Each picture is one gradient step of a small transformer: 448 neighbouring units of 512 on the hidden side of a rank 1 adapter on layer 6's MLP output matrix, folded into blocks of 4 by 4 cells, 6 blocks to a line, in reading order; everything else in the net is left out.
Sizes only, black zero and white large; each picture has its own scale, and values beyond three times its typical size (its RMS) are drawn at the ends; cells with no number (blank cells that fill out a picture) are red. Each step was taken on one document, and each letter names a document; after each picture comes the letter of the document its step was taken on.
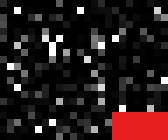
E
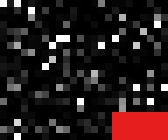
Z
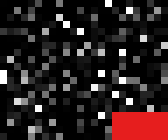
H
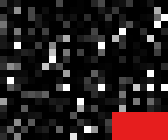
Z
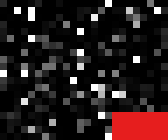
H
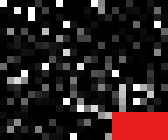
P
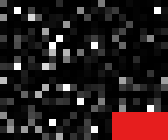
E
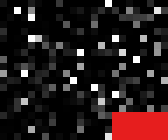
H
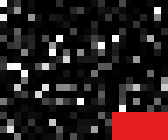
E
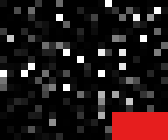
H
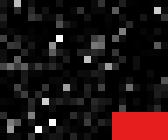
E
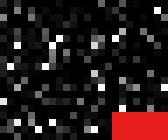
E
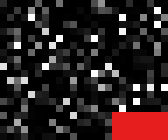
P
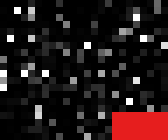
H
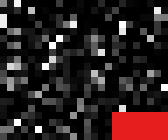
Z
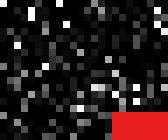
P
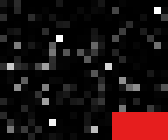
E
